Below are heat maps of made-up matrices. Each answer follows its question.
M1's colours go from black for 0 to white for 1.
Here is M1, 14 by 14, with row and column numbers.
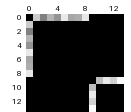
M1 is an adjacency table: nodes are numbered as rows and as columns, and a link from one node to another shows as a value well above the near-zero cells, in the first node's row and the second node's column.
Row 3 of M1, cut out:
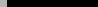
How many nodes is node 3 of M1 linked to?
1
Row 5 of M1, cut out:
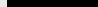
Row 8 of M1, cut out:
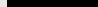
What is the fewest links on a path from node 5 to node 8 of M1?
2
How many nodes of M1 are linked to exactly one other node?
12
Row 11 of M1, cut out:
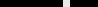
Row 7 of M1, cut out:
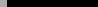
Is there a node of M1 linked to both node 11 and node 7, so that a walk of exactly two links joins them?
no
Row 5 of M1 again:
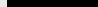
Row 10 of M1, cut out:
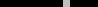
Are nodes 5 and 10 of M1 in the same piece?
no
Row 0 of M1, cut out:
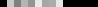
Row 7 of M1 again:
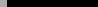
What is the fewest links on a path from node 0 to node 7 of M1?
1
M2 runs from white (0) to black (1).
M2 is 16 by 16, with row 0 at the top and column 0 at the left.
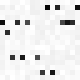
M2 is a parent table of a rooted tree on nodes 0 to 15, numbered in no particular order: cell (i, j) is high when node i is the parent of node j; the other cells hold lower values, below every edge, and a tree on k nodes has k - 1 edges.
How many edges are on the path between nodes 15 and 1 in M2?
1
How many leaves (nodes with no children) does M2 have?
11
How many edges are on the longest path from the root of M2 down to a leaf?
5
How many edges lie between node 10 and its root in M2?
5
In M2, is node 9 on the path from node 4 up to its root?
no
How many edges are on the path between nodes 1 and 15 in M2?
1
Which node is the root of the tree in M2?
6
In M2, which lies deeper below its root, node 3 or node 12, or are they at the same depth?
the same depth
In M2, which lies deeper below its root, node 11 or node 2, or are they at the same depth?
node 2
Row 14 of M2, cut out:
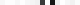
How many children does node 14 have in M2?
2
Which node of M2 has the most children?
4
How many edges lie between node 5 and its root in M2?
4
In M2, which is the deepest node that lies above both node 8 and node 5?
4
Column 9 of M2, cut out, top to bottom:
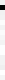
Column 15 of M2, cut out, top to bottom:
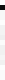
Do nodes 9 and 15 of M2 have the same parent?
yes
